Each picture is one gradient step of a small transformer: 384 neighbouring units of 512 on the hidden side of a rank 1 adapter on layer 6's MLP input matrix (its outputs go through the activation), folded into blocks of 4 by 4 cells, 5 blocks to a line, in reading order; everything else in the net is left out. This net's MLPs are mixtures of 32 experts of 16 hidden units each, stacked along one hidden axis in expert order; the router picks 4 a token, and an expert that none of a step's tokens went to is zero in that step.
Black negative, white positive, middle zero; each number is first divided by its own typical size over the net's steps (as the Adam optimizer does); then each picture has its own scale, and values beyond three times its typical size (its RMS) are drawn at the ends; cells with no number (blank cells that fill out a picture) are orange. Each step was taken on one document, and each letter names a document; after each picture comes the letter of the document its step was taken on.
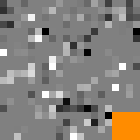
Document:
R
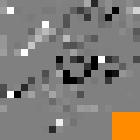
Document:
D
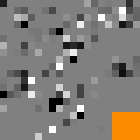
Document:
D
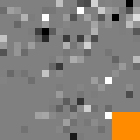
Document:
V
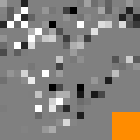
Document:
D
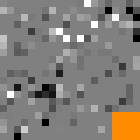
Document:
V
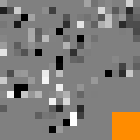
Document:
D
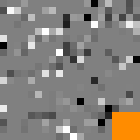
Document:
V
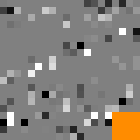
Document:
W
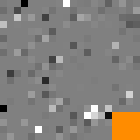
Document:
R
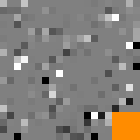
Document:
R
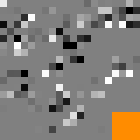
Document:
D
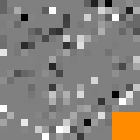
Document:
V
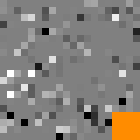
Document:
R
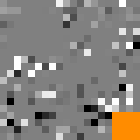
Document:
W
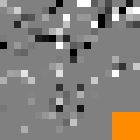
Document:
D
